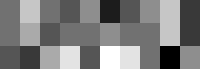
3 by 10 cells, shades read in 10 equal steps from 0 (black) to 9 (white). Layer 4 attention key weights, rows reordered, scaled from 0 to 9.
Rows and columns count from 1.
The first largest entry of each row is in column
2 9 6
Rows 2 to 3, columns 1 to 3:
4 6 3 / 3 2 6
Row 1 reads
4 7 4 3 5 1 3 5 7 2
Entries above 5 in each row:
2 2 4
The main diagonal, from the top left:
4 6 6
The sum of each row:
41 43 48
